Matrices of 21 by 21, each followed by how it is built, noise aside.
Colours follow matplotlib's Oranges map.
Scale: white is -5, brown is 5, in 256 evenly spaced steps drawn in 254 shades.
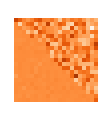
upper triangular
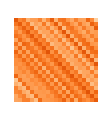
Toeplitz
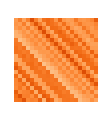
Toeplitz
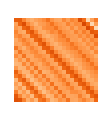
Toeplitz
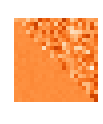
upper triangular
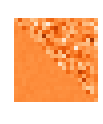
upper triangular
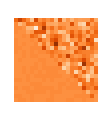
upper triangular
